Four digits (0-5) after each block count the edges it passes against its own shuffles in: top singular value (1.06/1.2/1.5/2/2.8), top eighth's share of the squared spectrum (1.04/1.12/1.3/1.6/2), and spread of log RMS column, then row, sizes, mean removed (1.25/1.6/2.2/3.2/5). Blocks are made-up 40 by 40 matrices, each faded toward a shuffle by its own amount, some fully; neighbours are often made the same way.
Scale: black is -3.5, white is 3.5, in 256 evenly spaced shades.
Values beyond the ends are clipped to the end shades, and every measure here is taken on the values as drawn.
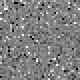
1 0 0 0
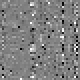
3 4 2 0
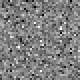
0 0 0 0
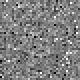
0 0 0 0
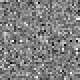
0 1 0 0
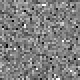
0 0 0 0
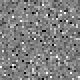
0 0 0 0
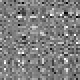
4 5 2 3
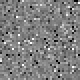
1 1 0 0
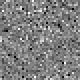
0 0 0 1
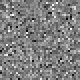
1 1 1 0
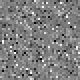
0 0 0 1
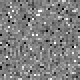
1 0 0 0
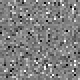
3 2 0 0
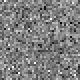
1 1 0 0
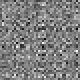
4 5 2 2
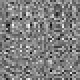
4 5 2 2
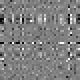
4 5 2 3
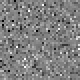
0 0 0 0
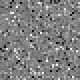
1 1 0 1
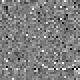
3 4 1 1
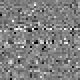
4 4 0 2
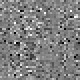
3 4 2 2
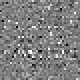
3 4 1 2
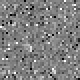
2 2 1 1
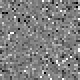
0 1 1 0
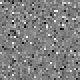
1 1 0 0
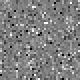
0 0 0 0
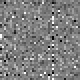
2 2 2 1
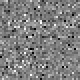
1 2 0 1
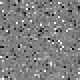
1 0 0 0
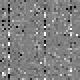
3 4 3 1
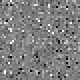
1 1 1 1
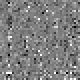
2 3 2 2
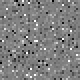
0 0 0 0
